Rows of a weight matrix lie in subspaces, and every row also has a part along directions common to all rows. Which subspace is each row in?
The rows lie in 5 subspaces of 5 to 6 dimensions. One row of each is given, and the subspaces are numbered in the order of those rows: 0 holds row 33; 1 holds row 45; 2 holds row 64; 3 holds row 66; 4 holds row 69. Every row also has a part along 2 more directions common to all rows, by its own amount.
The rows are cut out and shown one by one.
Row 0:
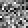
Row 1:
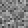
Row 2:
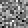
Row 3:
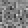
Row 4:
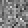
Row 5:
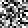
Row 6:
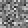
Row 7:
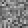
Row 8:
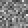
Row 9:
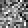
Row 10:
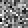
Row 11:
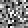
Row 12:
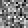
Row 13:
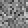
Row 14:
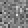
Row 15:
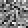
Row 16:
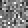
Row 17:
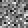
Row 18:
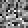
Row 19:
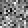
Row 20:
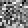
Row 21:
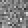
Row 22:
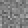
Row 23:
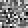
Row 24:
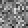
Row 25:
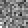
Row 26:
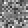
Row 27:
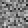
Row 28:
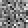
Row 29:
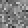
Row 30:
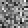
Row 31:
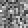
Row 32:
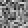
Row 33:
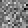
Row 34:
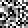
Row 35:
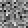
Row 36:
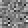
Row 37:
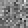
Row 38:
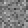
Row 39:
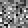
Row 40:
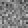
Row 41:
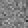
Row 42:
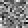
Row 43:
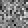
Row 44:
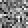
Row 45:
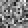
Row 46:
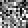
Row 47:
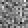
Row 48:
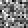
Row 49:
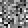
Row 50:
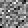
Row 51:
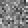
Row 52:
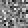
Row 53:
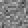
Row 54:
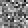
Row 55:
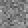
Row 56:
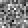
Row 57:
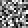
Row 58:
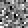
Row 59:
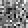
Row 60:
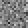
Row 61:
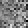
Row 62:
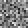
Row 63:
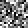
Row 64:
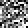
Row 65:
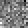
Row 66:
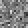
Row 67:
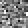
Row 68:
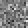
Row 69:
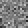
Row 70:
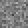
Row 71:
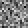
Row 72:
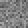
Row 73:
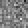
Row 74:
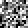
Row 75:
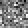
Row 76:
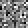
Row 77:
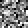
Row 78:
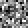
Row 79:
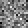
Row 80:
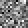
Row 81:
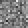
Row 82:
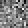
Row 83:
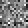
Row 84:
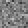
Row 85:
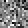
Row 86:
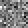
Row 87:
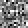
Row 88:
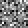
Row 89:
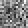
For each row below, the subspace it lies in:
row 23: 0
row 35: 3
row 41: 3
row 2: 3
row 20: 4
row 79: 1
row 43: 3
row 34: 0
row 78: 4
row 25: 1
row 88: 2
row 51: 0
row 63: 1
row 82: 1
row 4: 4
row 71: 0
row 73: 2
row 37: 1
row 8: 2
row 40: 2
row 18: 3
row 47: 0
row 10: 1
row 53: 4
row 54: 2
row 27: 2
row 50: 4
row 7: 2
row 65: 1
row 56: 3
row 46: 4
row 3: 1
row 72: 3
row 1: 3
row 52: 2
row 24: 4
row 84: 2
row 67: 0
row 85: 3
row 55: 2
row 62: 3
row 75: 2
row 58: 1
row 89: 1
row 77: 4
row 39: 1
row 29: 4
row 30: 0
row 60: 0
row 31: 2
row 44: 0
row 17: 1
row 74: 4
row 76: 3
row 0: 4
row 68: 3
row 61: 2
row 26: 4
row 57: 2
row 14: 1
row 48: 2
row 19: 1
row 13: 3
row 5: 0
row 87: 2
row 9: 1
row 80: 4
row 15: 3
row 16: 4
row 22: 0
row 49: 1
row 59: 1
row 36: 4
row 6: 3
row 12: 2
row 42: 0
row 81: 3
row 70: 0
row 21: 0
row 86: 3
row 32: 2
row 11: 0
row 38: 4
